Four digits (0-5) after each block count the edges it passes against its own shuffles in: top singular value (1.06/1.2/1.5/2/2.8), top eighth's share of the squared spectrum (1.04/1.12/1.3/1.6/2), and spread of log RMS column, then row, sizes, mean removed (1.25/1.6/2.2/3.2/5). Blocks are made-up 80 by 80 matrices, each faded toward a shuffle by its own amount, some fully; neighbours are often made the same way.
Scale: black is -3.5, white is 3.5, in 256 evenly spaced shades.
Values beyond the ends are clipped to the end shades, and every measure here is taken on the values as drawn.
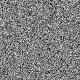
1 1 0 0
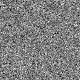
2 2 0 0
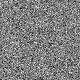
0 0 0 0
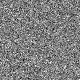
0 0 0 0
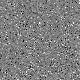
1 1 0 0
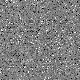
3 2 0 1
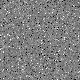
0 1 0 0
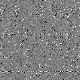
3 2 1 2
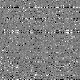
4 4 1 3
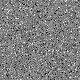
0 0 0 0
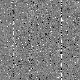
3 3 2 0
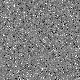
0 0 0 0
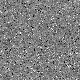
1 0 0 0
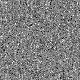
3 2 0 0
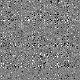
2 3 3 3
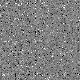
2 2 2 1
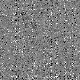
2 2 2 2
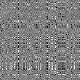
5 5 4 3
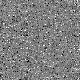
3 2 1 1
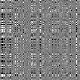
5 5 4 3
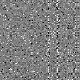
4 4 2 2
